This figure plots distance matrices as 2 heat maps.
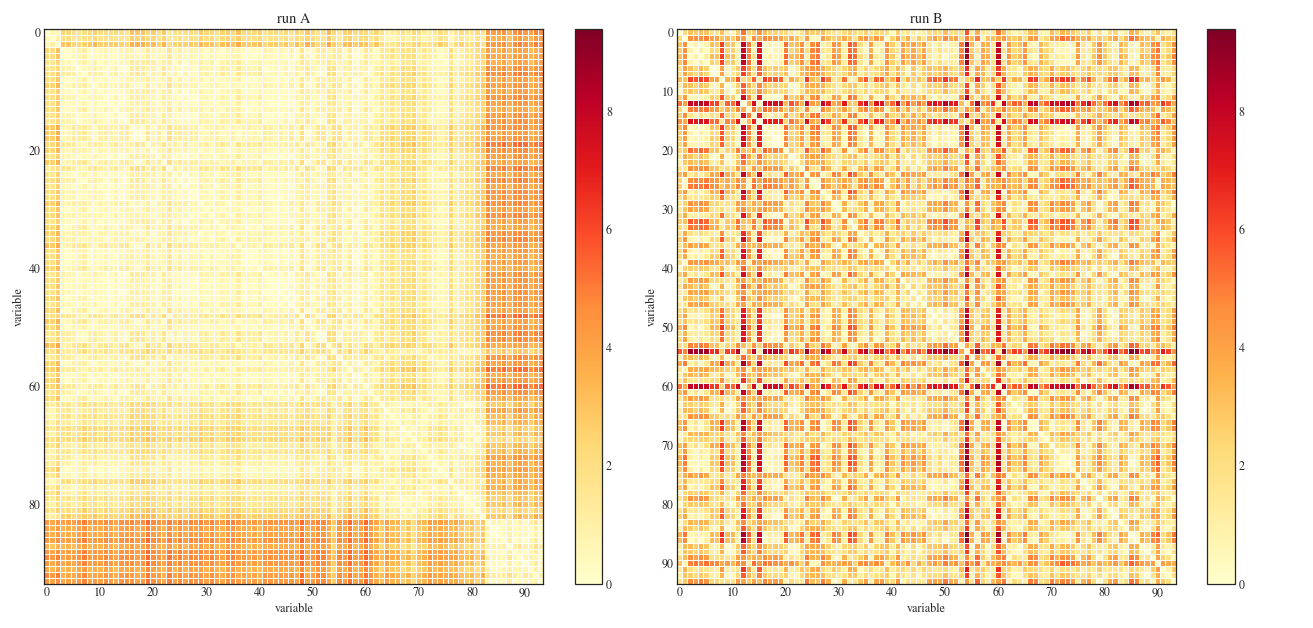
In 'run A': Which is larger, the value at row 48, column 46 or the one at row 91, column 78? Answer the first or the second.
the second
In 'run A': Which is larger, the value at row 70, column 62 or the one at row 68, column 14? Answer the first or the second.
the second
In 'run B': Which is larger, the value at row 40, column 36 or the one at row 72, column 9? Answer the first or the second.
the second
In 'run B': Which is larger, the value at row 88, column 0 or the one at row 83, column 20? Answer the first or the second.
the second
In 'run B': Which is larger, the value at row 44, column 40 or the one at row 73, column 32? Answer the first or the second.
the second
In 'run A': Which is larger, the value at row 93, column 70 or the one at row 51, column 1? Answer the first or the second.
the first
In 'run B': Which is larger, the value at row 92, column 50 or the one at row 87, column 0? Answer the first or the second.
the first
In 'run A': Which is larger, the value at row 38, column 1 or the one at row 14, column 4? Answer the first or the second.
the first
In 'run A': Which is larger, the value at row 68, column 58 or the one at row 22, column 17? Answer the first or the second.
the first
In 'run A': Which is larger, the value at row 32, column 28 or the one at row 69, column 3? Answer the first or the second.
the second
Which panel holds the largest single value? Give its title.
run B
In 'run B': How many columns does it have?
94
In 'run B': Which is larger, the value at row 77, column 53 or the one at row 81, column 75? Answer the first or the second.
the first
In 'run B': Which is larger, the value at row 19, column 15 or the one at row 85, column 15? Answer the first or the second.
the second
